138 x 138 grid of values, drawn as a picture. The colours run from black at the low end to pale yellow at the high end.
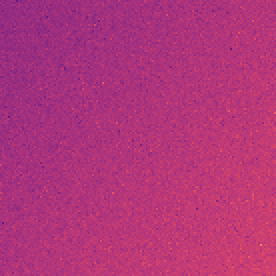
Neither half mirrors the other. The grain is fine, like static. No row or column stands out. There is an overall slope up to the bottom right. There are no regular stripes. The histogram is bell-shaped.
